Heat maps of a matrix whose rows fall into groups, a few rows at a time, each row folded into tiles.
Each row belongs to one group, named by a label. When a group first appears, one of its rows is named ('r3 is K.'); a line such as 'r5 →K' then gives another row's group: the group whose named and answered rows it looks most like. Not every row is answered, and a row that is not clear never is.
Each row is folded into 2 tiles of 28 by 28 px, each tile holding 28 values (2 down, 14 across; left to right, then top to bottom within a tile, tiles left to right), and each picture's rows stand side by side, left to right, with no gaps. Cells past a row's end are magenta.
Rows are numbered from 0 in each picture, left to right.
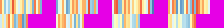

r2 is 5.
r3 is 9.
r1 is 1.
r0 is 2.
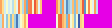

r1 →1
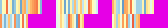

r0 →9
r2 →2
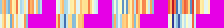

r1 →9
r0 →5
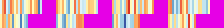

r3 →2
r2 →9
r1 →9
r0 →5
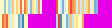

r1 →2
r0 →1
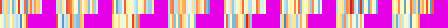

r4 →9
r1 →5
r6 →5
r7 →9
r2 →2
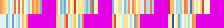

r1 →2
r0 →9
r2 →1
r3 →9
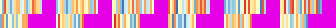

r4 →1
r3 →9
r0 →9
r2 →1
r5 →5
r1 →1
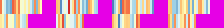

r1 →2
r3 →2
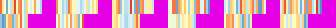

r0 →2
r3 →5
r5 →5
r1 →2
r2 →9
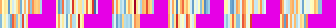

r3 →2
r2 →9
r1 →9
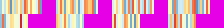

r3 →1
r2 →1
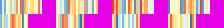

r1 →2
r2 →9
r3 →1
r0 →1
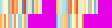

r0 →5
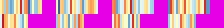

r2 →2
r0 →1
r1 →9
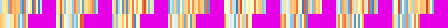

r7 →9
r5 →5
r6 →1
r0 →5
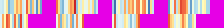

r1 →2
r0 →1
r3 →5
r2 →1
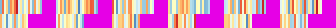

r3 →2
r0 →5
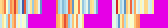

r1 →2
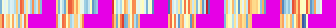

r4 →1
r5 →2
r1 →2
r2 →2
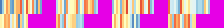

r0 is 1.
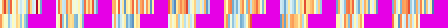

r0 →5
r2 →9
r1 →5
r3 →2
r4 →9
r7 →5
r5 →1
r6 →5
